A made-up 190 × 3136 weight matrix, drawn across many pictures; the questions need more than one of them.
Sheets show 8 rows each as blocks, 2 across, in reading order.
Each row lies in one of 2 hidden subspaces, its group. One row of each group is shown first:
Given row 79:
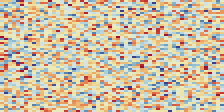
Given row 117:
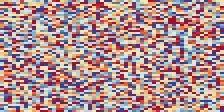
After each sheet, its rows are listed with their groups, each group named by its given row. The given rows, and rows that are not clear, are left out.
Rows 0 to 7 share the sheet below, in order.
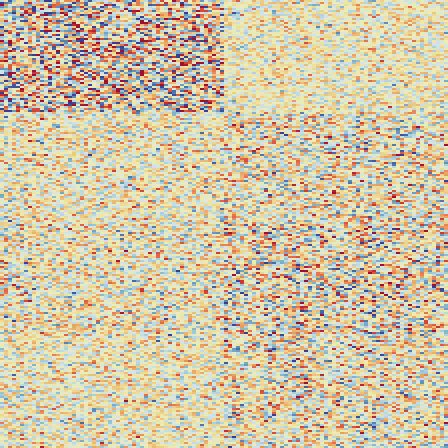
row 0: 117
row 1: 117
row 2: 79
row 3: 117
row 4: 79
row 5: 117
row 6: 117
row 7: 117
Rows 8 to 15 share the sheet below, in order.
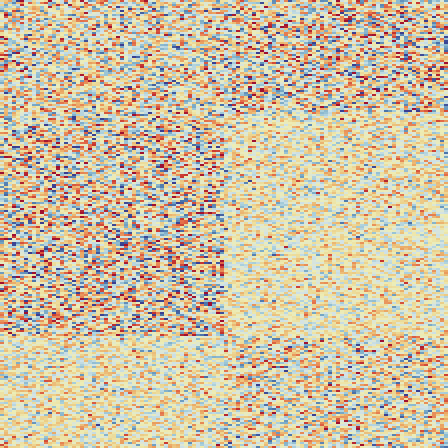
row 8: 79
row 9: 79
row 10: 117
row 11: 79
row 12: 79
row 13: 117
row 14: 117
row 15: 117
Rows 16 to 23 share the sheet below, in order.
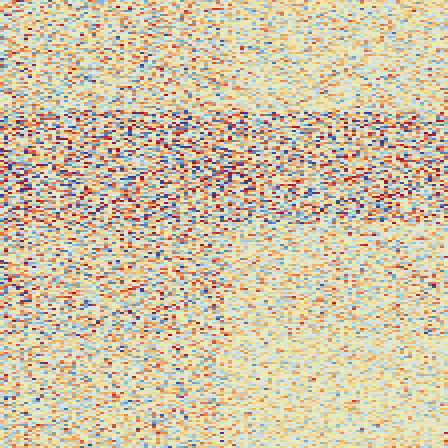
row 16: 79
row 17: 79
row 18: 79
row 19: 79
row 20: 79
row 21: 117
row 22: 79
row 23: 79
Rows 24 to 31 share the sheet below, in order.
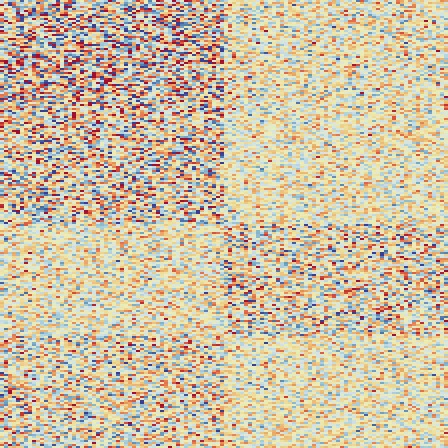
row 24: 117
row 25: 79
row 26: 117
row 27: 117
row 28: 79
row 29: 79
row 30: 79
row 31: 79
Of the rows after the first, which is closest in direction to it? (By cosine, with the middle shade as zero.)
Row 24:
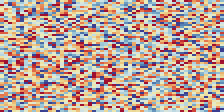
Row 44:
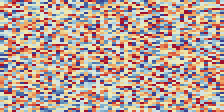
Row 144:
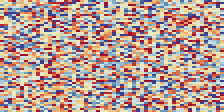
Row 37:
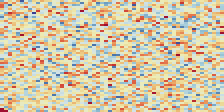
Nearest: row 37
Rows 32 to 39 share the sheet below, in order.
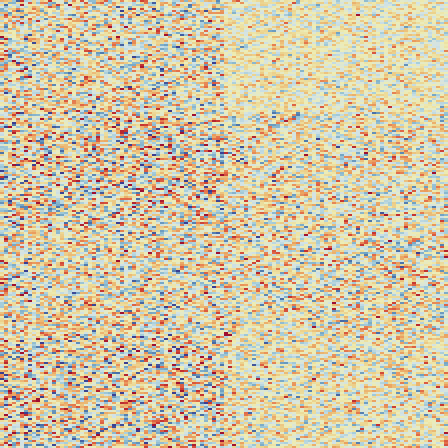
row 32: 79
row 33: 117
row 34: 79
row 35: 117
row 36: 79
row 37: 117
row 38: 79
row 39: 79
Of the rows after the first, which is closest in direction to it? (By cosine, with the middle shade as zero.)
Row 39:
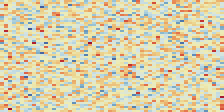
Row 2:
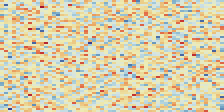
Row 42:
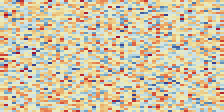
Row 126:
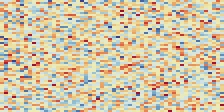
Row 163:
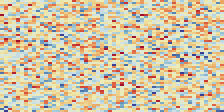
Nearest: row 126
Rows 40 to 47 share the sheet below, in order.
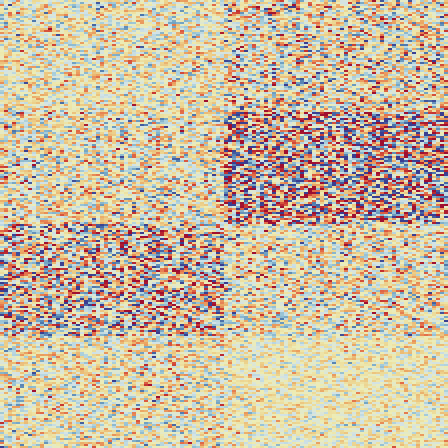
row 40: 117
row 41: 117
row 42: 79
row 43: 79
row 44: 79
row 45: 79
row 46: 117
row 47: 79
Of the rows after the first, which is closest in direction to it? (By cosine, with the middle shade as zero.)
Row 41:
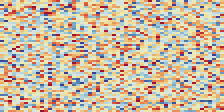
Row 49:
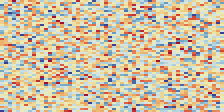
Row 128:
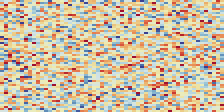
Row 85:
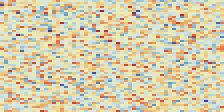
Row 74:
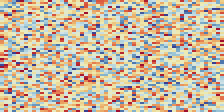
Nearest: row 85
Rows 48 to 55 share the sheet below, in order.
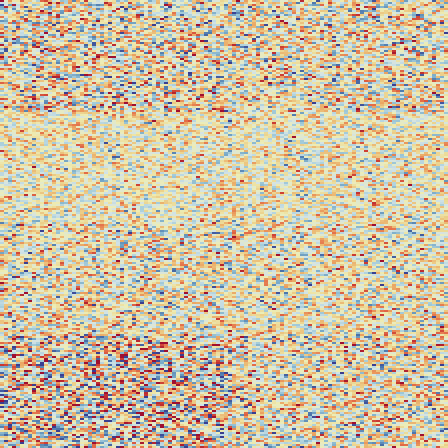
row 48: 117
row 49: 117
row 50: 117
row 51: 117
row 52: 79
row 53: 117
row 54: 79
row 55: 79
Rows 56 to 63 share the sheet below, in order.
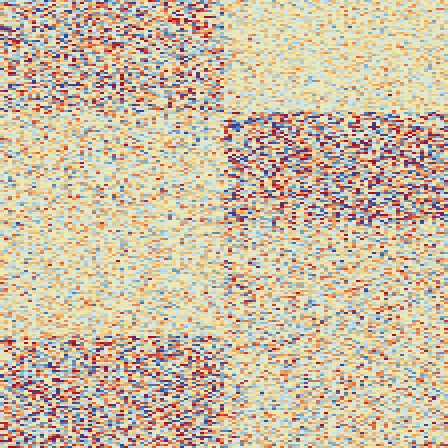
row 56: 117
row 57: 79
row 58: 117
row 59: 117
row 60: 79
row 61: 79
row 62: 117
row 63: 117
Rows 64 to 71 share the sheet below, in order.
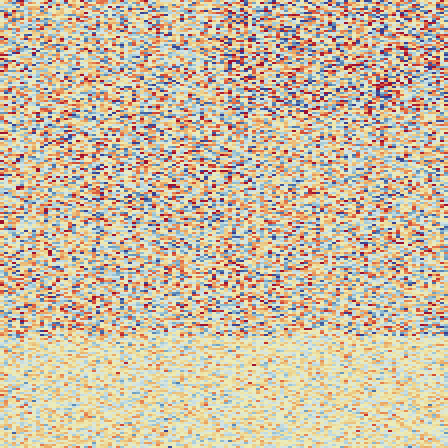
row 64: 79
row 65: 79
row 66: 117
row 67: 79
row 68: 117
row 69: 117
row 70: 79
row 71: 79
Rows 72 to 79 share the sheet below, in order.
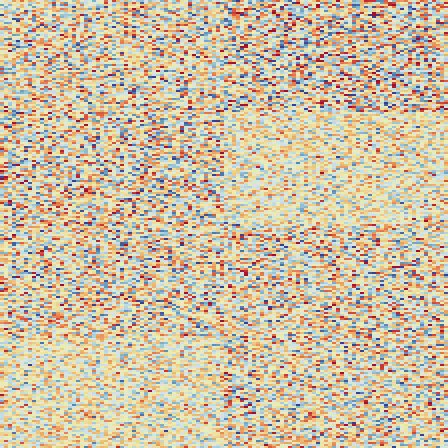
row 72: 117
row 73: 117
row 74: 79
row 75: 117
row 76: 79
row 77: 117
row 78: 79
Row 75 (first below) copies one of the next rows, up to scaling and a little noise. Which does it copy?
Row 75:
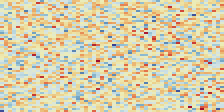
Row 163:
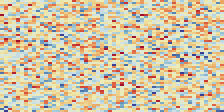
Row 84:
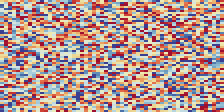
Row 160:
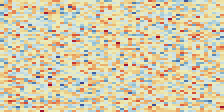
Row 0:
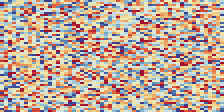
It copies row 84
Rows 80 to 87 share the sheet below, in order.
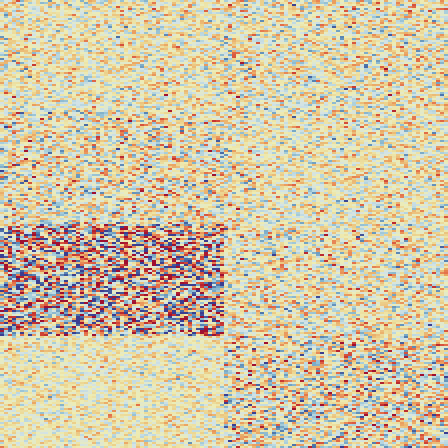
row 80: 79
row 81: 79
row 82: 79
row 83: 79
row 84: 117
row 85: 117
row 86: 117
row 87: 79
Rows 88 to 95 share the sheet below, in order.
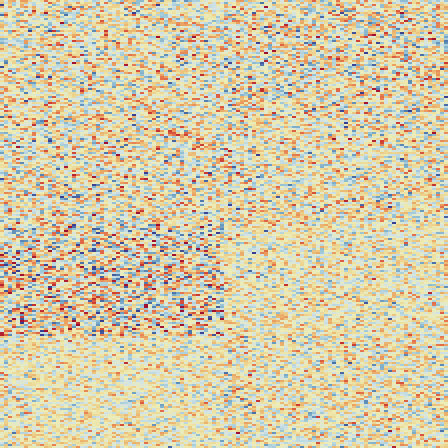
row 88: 117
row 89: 79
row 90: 117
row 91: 79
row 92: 117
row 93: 79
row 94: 79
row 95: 79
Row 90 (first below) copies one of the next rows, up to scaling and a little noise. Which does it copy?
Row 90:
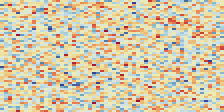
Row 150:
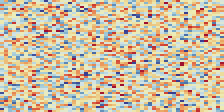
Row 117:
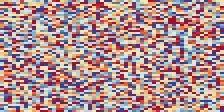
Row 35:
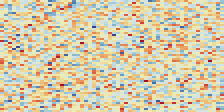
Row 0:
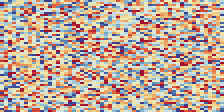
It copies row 117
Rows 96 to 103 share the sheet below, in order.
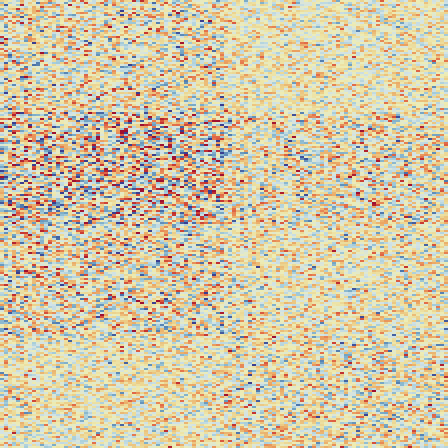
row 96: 79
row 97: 117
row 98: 79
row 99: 117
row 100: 79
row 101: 79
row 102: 79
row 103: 79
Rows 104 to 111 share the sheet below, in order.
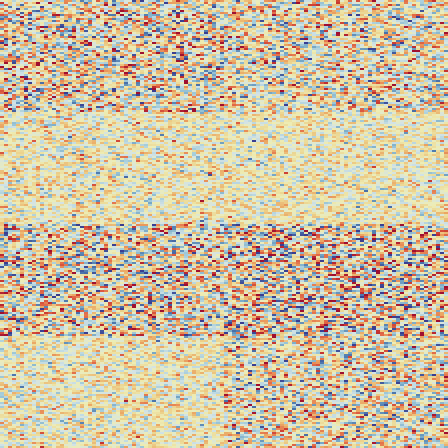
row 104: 79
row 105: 117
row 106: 117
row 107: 79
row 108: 117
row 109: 117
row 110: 117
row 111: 79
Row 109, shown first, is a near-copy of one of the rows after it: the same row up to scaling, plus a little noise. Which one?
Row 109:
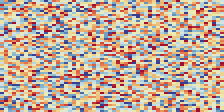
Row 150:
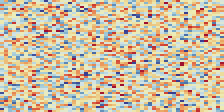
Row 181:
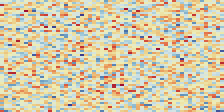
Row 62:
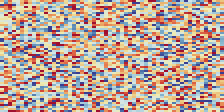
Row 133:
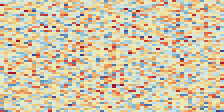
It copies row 150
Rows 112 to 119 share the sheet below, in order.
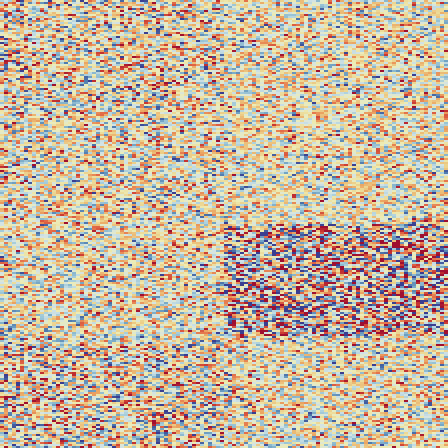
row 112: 79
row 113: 117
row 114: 79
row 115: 117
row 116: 117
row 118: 79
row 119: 79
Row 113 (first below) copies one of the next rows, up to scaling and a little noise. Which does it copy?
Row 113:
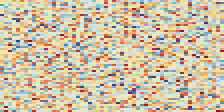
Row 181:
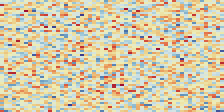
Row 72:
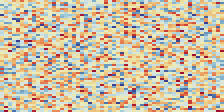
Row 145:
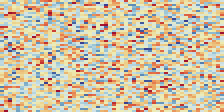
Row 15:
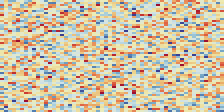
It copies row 72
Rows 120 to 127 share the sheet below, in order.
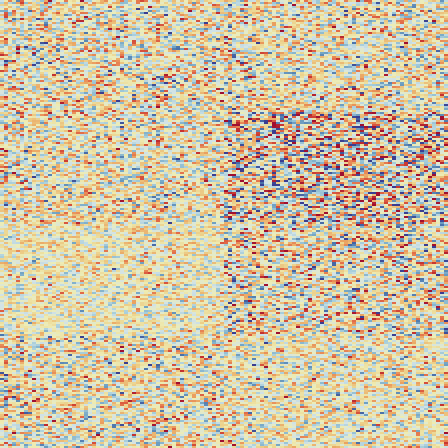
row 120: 79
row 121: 79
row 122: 79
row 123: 117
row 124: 117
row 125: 79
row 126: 79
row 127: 79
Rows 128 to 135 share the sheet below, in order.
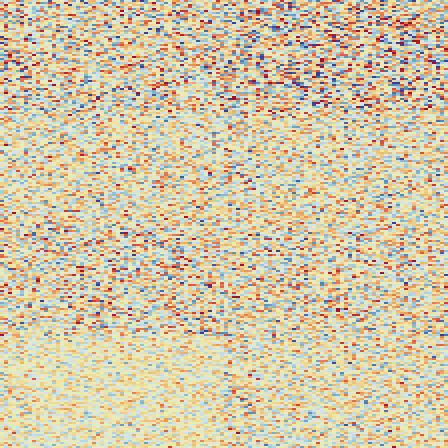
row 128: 79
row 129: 117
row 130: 117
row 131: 79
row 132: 117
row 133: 117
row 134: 79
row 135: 79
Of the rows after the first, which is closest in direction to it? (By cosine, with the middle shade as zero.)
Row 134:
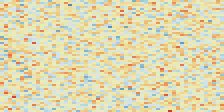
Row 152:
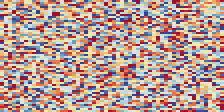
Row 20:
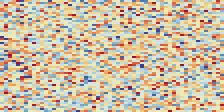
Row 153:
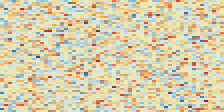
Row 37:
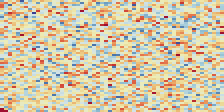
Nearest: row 20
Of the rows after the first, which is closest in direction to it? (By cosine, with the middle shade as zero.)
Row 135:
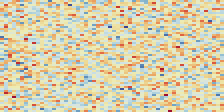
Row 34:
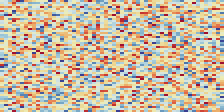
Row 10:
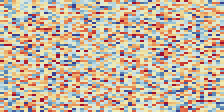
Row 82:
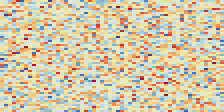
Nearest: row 82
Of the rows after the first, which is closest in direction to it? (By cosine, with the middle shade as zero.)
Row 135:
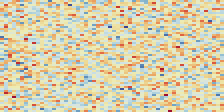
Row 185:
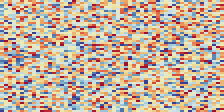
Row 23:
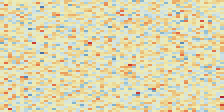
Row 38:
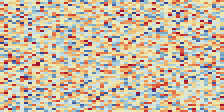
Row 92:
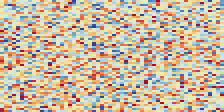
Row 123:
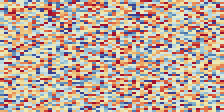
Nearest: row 38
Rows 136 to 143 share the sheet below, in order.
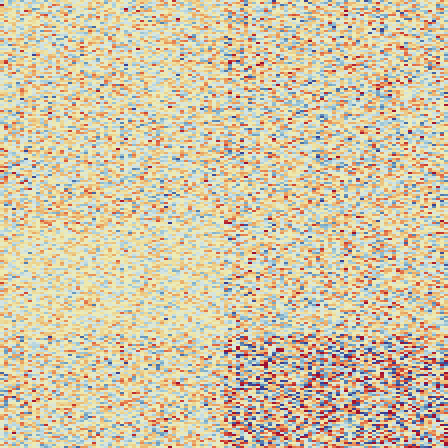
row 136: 117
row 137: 79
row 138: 79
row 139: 117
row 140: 79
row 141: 79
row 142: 79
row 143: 79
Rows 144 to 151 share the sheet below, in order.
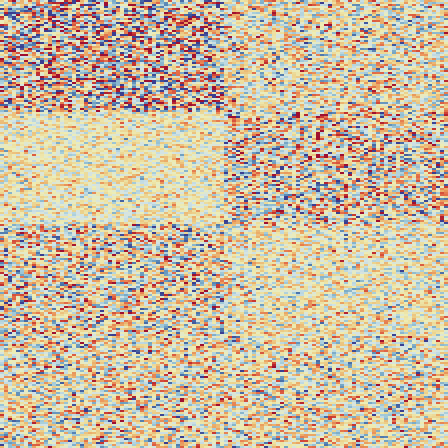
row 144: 117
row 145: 117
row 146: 79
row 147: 117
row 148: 79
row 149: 79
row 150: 117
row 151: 117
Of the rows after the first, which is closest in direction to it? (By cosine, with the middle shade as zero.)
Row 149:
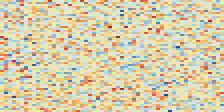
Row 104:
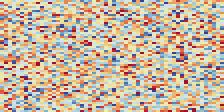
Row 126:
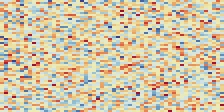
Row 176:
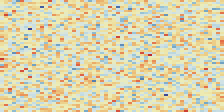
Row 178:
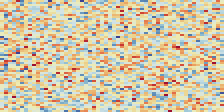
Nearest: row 176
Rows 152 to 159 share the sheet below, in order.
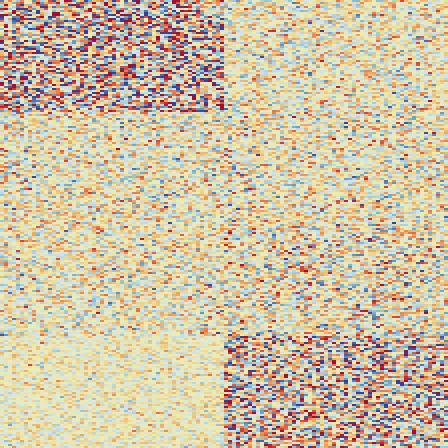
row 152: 79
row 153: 117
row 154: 79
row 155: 79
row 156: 117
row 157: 117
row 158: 79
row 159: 79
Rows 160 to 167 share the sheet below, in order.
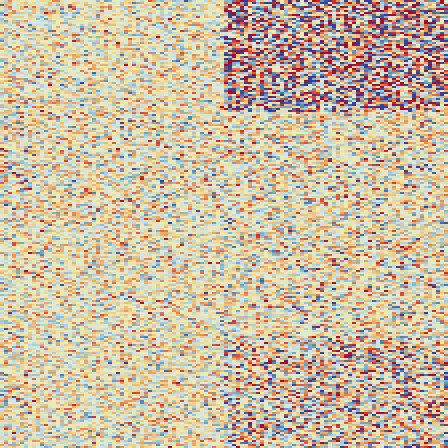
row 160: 117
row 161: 79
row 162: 79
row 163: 117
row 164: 79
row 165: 117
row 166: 79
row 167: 79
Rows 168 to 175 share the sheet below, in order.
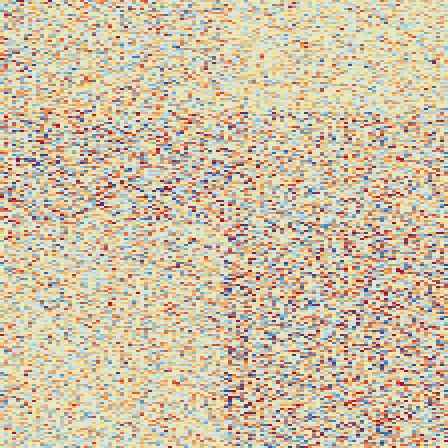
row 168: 79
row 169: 117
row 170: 79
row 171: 79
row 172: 117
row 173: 79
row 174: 79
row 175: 79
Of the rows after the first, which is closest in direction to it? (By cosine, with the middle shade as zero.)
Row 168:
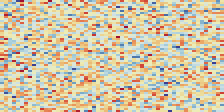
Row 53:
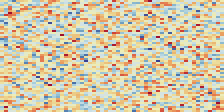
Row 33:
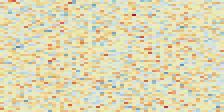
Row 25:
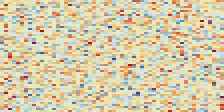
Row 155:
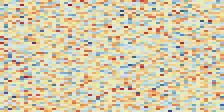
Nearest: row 155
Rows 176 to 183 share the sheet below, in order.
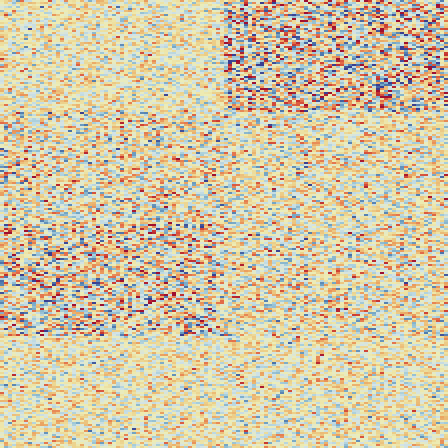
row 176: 79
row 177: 79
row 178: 79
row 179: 117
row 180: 117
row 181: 117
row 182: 117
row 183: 117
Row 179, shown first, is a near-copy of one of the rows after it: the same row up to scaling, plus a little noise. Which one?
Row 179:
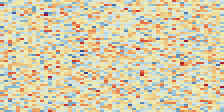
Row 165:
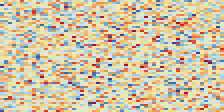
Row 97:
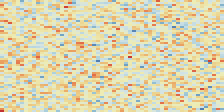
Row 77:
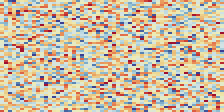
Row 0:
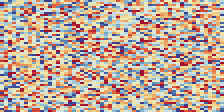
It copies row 0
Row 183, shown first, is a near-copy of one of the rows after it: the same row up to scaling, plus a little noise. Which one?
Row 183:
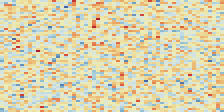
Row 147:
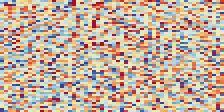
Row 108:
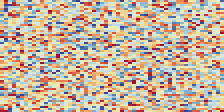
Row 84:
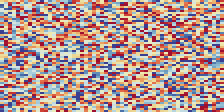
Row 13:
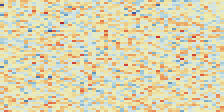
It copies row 147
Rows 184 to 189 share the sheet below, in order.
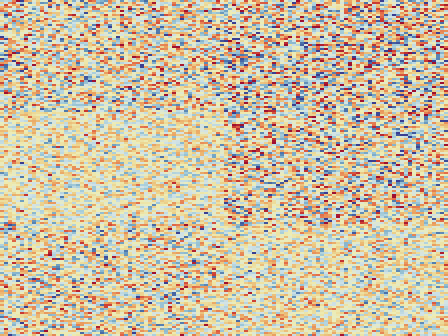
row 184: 79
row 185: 117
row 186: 117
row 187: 117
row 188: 117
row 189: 79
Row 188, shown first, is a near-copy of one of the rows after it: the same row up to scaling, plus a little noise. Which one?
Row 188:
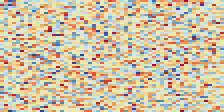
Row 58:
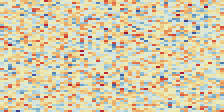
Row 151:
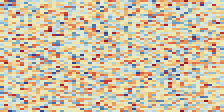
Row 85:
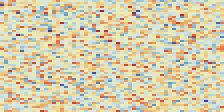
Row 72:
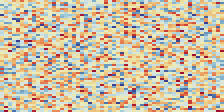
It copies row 151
